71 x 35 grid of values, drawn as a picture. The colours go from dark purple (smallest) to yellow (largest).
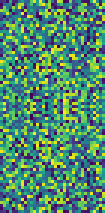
Mirror symmetry: top to bottom. Odd rows or columns: none. Average level on the scale: 50%. Histogram: flat. Seam: none. Stripes: none. Slope: none. Grain: fine.
